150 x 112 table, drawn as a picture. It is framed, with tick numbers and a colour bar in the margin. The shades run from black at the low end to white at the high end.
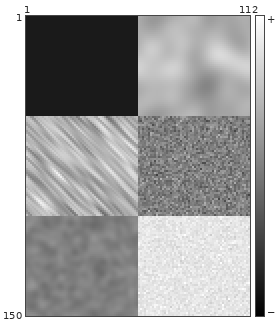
The table splits into 3 rows of 2 panels. Panel 1,1: very low, flat. Panel 1,2: high, smooth. Panel 2,1: high, slanting down to the right. Panel 2,2: middling, fine-grained. Panel 3,1: middling, blotchy, faint in contrast. Panel 3,2: very high, fine-grained, faint in contrast.
